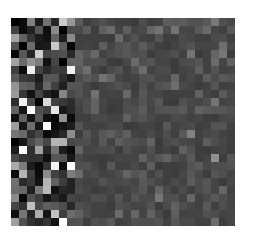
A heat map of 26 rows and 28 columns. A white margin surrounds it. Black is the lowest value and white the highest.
Neither half mirrors the other. No overall slope runs across the table. A vertical seam about 30% of the way across splits the table, and the right part is calmer. Overall the values sit about 30% of the way up the scale. Most values sit low, with a long tail of high ones.
